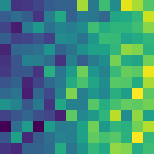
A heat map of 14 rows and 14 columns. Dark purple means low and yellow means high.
Slope: up to the right. Stripes: none. Odd rows or columns: none.
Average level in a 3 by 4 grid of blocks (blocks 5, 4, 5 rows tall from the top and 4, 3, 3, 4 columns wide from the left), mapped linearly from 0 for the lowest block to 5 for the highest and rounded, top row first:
0135
0235
0245
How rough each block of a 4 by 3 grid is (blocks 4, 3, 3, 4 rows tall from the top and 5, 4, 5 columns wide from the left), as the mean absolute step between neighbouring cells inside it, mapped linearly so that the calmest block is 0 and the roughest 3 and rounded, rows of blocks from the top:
1 1 0
0 2 1
0 2 1
3 1 2
